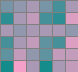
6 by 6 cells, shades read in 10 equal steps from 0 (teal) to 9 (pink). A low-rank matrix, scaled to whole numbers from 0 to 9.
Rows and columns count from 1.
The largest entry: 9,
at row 6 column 2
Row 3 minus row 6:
6 -4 0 6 0 -2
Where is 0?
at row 6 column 1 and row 6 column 4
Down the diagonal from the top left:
4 6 6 3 7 7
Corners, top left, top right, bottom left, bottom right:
4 6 0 7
